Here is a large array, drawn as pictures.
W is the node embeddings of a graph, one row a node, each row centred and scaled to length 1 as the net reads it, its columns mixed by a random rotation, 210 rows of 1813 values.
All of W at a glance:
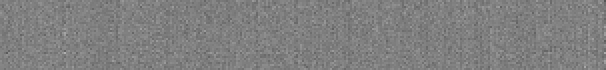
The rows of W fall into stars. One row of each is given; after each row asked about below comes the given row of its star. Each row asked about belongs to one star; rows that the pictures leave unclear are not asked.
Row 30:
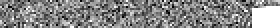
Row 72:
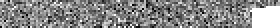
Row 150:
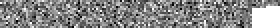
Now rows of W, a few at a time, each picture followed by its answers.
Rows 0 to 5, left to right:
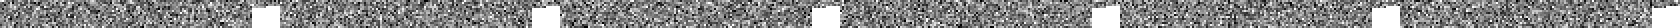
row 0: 72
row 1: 150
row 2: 150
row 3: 72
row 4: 150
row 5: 30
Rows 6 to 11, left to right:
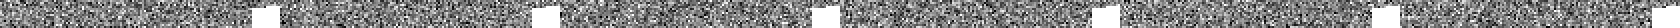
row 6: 150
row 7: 30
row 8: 30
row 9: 72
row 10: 72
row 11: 150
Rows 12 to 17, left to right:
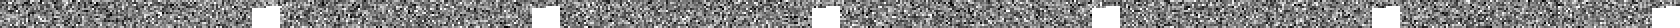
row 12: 150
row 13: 72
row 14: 30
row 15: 72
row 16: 30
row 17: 150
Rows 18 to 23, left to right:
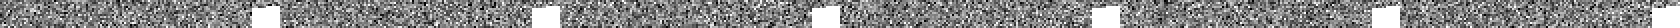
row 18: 30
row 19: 30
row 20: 150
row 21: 30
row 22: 30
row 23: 30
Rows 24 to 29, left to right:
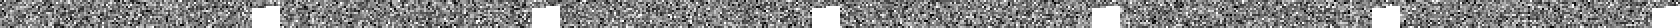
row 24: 30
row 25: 72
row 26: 30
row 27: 30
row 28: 150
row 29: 72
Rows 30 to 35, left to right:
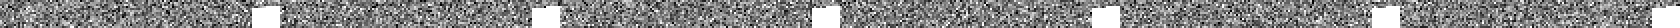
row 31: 150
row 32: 150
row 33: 72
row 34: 72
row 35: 150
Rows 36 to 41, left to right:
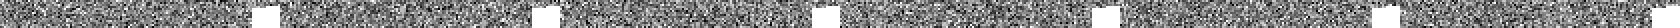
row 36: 72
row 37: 150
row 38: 72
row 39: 72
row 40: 72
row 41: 150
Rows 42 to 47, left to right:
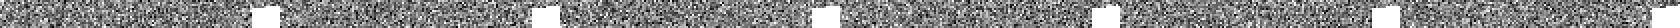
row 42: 72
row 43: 150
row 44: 30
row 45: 150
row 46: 150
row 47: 72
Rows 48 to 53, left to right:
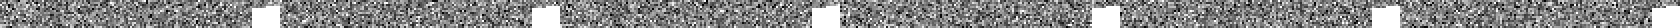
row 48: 30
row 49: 150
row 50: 30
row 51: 72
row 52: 150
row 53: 150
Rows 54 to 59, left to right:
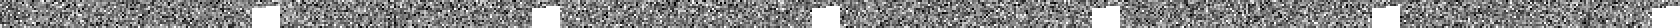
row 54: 30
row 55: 150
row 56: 150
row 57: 30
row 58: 72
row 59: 30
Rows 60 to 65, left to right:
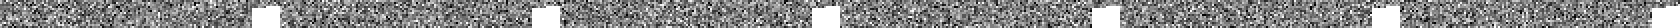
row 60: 150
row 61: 150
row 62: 72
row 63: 150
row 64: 150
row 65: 72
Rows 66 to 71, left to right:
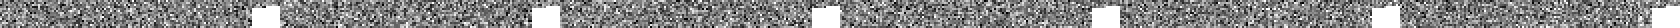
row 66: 150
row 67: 150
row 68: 150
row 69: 150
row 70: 30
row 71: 30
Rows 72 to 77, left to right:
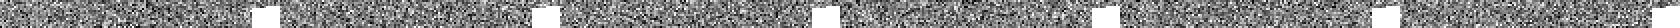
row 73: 150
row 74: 72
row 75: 30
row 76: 30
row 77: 72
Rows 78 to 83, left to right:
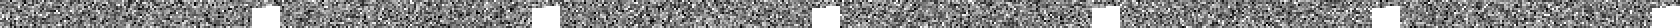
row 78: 150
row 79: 72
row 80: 150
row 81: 72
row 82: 30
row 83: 150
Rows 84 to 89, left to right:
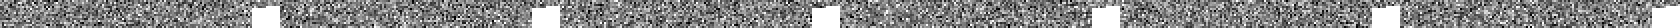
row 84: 30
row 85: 30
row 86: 72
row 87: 72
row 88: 72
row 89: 72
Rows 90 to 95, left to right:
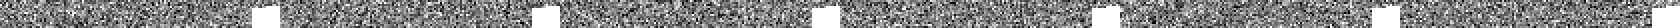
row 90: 30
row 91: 150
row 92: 72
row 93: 150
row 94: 150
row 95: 30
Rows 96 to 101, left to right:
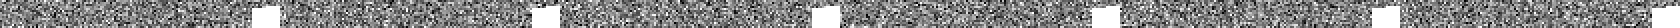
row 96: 72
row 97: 72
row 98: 72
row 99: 72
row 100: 30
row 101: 72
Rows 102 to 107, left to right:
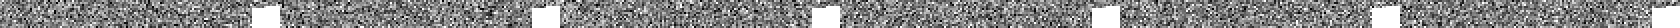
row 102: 72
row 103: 30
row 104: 72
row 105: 72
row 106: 30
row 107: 30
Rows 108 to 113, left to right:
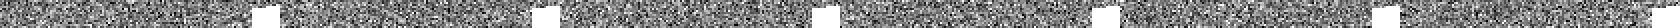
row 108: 72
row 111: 150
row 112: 72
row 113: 30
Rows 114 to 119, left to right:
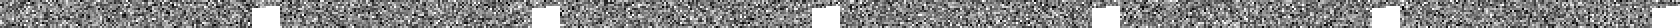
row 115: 30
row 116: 30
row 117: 30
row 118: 72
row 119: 72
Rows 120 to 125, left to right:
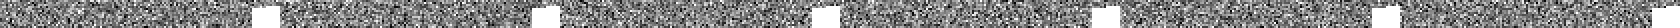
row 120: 150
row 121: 150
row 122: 150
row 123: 72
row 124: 72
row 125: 150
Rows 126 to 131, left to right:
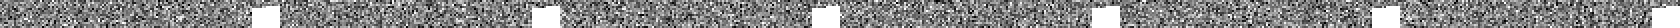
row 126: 30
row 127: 72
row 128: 150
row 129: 72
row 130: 30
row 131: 150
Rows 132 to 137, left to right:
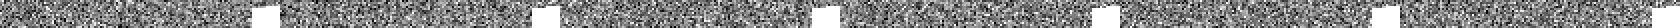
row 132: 72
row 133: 30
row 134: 150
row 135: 150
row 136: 72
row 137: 30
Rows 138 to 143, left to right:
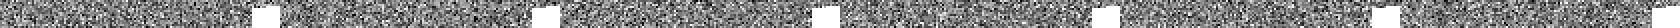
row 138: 150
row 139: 72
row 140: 72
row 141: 150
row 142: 72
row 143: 30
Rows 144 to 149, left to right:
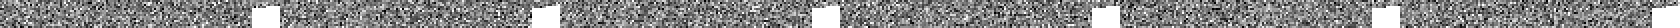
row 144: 150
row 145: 72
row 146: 150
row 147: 72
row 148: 30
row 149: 30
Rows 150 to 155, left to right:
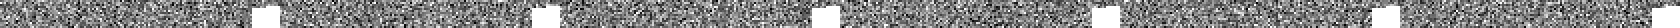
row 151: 150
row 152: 150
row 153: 72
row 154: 150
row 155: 150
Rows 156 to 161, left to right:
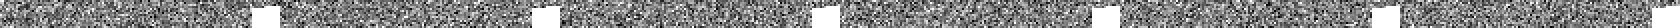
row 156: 72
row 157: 30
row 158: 72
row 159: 72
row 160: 72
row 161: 72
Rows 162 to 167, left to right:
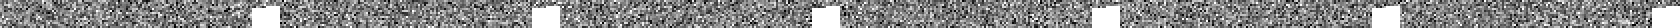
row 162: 150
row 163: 30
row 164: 150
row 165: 30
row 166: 72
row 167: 150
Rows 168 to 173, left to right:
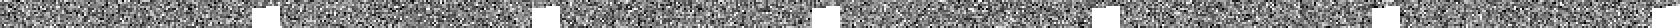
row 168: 30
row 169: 30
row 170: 150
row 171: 150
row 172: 150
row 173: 30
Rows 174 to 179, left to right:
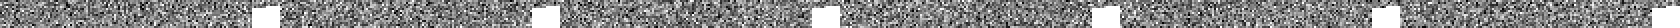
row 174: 30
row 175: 72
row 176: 72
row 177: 72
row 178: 150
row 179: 150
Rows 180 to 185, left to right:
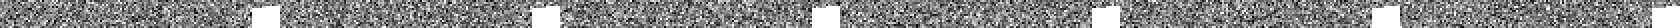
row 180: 72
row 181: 30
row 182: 150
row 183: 30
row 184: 72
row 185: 30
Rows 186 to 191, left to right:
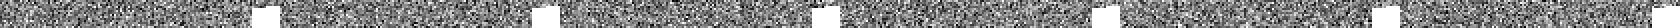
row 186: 30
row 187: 150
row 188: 30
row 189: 150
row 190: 150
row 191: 150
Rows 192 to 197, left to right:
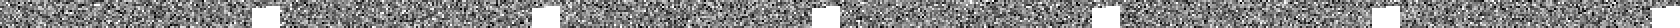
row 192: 72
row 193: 150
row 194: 150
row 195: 72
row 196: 30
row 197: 150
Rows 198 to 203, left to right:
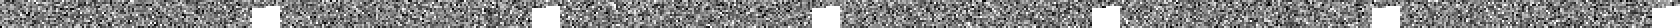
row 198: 72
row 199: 150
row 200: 150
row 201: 150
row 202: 72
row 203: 72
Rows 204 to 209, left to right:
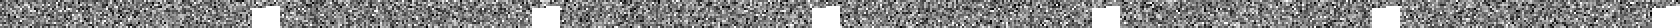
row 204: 30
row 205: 150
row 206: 72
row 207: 30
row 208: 150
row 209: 72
